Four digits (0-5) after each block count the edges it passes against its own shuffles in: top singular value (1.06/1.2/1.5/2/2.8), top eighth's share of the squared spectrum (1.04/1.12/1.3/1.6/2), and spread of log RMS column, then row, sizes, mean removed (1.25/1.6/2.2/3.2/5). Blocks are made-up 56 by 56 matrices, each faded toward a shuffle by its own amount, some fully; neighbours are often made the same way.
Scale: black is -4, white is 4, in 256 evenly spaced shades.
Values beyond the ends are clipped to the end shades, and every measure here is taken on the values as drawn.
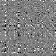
4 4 2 2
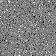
1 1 1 0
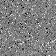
2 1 0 1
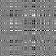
5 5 3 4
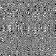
4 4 2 2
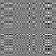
5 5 4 4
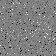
1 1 0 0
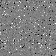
2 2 0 0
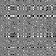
5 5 3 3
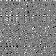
4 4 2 2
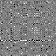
4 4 2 2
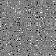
4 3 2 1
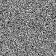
0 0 0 0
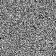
2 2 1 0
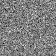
1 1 0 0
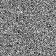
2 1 0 0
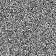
1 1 0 0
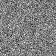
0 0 0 0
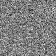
2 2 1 0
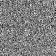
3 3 0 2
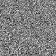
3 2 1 1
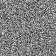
0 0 0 0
